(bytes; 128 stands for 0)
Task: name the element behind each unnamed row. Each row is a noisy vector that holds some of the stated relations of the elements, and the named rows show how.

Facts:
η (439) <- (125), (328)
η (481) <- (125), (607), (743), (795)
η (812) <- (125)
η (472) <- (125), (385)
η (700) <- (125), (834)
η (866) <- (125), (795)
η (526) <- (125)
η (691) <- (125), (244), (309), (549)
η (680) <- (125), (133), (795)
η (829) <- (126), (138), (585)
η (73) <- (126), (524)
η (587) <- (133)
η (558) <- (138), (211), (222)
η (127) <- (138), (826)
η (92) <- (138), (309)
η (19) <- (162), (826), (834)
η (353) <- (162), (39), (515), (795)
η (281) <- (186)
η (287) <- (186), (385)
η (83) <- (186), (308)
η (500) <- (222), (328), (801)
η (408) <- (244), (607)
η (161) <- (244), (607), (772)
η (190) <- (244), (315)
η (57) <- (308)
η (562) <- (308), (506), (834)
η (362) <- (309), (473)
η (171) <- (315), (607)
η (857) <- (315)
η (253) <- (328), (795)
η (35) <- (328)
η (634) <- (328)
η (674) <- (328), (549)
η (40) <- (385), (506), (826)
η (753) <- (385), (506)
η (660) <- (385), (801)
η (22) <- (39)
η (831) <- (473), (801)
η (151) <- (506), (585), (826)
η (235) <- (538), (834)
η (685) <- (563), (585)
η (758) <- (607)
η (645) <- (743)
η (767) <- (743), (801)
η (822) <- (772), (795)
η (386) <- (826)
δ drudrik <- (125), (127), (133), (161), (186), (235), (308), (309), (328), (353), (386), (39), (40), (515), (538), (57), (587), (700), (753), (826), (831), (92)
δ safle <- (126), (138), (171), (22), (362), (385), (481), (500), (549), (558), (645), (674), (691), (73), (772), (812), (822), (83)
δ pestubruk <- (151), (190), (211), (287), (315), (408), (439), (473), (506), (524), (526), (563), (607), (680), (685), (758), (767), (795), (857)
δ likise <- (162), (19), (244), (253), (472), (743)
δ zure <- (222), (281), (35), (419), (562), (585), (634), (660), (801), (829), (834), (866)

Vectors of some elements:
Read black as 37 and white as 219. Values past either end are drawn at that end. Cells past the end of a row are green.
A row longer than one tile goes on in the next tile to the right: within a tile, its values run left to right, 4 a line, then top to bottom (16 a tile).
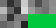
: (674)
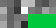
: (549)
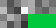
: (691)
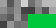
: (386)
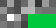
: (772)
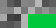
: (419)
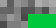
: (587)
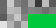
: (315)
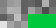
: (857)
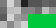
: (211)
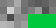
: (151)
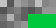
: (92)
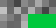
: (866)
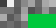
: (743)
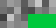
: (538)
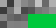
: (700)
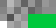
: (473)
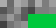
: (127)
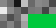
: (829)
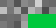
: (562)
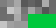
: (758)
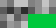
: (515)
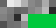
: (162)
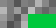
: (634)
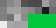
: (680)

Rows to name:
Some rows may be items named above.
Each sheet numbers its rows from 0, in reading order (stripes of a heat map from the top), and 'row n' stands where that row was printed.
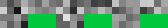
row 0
(362)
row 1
(138)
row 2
(309)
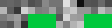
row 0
(500)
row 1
(211)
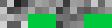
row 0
(801)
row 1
(700)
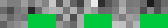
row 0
(328)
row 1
(834)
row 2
(563)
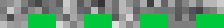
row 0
(151)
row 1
(506)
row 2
(315)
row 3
(831)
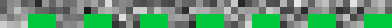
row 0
(795)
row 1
(328)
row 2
(558)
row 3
(385)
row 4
(222)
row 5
(353)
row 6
(353)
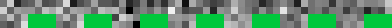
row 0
(222)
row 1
(222)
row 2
(126)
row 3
(585)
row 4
(563)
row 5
(829)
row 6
(133)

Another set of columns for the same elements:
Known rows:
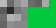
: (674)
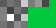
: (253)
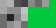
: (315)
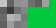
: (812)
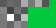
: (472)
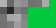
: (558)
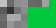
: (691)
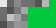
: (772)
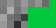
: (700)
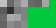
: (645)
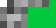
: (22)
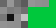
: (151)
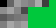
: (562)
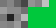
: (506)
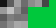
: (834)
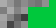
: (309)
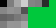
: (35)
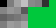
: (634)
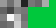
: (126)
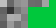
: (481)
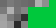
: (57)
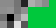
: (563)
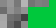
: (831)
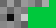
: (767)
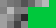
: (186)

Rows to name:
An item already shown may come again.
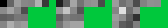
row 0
(562)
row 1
(834)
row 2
(538)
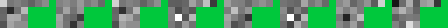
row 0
(171)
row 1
(700)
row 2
(171)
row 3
(19)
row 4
(826)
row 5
(743)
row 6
(473)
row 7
(585)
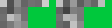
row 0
(385)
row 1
(138)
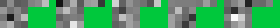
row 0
(287)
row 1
(585)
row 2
(549)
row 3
(235)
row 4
(73)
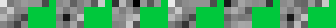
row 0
(39)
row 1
(473)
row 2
(524)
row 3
(39)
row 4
(419)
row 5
(211)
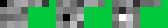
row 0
(660)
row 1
(685)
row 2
(73)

